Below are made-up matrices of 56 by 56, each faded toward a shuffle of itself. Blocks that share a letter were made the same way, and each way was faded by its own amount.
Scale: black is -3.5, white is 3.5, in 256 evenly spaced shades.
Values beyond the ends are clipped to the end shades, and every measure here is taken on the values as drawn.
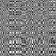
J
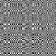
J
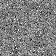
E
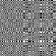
J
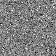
E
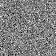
E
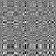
J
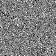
E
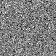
E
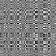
J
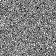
E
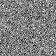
E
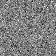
E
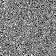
E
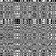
J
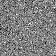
E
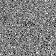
E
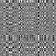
J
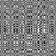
J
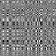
J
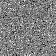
E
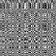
J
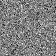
E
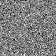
E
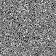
E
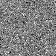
E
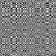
J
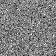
E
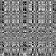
J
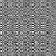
J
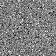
E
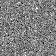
E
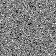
E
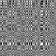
J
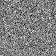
E
